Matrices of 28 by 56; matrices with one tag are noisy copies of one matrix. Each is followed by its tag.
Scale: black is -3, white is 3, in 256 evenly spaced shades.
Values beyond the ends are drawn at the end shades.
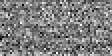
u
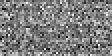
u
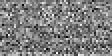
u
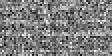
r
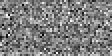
u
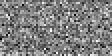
u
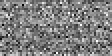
u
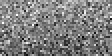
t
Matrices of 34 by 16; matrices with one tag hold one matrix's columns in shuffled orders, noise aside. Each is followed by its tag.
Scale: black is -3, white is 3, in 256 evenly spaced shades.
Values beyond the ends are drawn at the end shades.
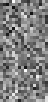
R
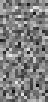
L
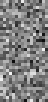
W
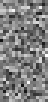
L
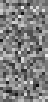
L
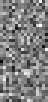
W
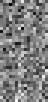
R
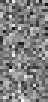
R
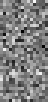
W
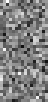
W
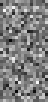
L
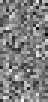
R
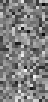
R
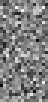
L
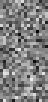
W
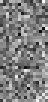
R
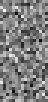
L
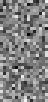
R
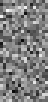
L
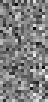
R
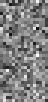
R
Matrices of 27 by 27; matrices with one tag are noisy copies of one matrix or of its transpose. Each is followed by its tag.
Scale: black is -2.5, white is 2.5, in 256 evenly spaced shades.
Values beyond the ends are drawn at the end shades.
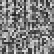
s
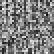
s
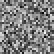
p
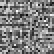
s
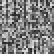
s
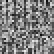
s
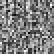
s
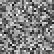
p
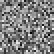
p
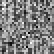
s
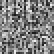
s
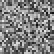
p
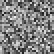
p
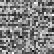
s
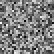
p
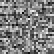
s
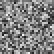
p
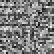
s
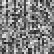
s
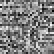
s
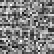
s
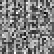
s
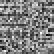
s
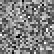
p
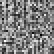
s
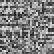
s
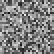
p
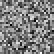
p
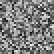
p
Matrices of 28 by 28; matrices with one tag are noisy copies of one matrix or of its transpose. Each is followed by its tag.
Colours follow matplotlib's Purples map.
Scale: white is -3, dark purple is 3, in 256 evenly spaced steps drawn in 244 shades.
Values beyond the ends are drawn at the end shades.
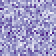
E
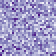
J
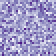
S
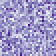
S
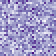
E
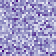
J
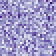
J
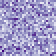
J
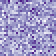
E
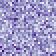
J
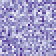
S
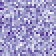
E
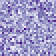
S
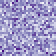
J
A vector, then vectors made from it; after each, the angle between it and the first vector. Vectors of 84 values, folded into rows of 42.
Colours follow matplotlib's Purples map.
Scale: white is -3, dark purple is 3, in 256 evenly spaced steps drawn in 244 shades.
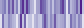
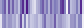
nearly parallel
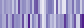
partly opposed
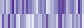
partly aligned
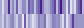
partly aligned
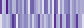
orthogonal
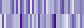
partly aligned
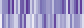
nearly parallel
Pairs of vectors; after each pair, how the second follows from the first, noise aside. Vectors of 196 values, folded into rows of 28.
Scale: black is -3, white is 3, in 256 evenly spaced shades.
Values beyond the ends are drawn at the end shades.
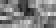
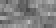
shrunk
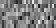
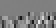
partly zeroed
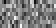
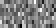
reversed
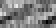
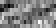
reversed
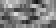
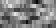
copied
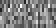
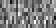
reversed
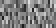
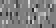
partly zeroed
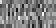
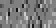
partly zeroed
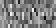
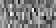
copied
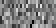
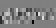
partly zeroed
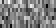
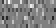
partly zeroed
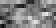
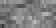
shrunk
